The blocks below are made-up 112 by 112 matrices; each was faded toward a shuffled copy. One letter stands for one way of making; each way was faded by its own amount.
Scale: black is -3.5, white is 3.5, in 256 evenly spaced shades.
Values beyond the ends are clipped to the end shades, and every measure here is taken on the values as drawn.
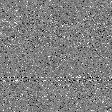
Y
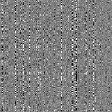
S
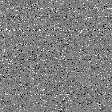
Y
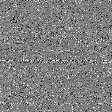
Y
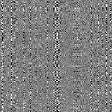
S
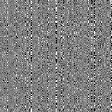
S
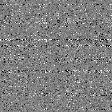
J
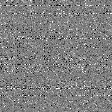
J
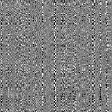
S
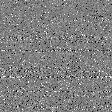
Y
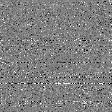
J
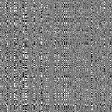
S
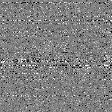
J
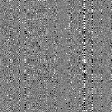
S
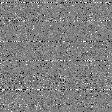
J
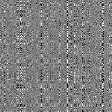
S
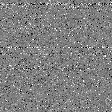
Y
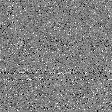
Y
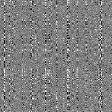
S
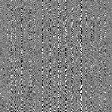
S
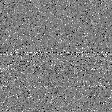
Y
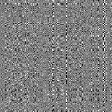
S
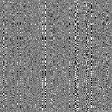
S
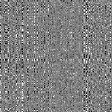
S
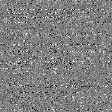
J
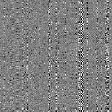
S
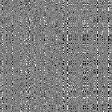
S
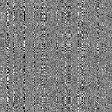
S
